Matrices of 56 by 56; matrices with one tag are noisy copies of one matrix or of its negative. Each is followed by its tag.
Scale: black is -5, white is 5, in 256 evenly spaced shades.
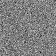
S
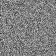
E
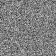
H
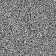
S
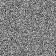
H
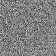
E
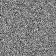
E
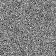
H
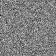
E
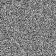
H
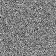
E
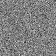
S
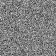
H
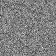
E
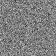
E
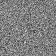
S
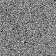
S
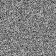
H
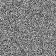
H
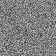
S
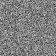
H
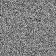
E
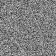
H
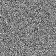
E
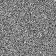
S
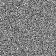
H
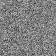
H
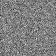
E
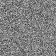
H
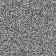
H
